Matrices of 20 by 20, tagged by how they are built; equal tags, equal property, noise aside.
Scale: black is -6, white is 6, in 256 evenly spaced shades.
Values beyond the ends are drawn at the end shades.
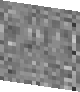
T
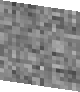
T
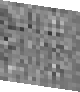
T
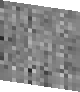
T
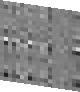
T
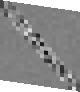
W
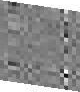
T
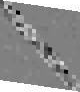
W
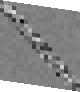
W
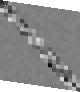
W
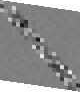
W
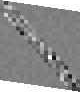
W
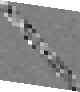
W
